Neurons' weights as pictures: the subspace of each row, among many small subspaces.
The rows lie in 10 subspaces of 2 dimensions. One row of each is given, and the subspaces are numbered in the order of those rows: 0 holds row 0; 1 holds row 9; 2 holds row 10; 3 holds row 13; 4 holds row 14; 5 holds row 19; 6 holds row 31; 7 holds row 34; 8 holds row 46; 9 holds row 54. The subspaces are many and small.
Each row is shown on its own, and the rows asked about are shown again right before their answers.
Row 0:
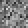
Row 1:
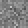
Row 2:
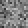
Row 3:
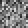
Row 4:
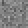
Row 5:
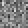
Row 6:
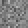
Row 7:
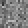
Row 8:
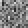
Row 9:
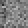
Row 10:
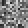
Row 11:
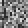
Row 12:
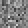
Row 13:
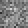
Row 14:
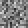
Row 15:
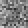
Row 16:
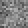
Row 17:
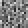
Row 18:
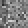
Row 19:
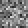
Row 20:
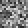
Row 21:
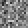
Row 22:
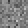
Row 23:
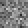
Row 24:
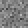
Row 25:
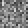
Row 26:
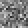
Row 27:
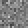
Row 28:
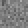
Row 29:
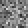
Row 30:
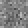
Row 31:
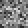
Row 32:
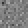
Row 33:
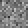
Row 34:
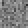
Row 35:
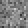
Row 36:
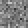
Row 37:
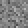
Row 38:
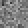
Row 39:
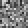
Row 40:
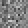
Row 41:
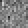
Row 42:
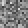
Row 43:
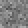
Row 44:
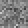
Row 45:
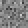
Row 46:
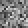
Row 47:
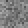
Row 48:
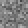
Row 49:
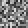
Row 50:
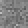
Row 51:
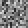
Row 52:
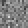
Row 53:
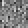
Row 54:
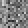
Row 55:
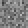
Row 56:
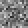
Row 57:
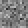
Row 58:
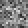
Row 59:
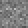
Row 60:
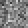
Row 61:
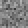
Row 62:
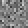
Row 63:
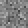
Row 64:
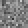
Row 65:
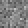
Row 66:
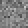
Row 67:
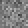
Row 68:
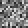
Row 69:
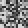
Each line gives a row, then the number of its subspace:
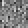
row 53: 0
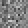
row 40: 9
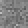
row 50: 3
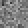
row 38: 2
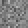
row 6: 9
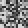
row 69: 2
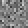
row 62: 2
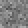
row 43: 6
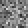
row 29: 5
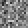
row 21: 4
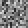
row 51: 4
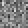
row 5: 7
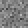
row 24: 8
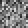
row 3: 0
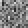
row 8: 0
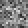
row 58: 6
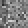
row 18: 9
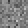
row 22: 9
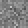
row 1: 3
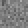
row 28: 5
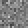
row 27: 2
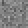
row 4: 7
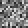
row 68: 8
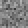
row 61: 6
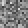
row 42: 2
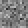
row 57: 5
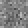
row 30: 4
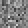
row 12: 9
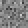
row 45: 8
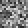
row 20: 5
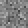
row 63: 4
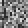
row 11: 0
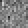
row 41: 0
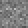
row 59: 6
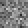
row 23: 2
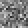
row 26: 8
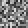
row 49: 4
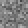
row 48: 6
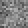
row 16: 3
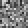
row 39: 6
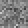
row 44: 3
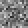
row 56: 8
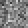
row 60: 4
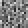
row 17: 0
